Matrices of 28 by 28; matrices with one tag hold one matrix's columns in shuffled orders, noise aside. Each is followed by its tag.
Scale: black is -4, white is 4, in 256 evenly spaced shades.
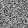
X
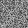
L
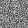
X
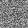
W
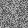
X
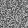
L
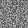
L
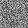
X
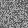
L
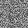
W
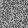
L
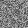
X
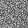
X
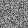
X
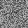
L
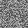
W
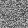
W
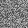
W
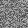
W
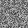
L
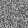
X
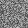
X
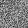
L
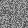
X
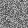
X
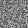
L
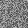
X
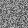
X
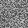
W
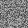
W
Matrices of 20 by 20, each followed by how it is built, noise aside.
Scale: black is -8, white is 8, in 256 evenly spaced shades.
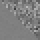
upper triangular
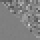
upper triangular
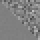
upper triangular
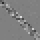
banded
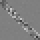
banded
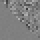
upper triangular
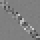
banded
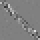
banded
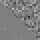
upper triangular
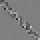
banded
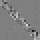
banded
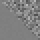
upper triangular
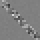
banded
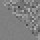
upper triangular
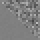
upper triangular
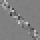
banded
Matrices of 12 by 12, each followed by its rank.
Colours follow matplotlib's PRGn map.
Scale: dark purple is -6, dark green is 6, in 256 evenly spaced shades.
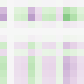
one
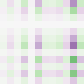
one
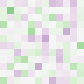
full rank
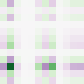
one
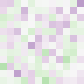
full rank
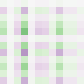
one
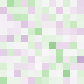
full rank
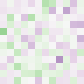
full rank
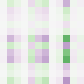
one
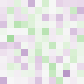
full rank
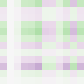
one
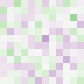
full rank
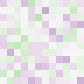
full rank
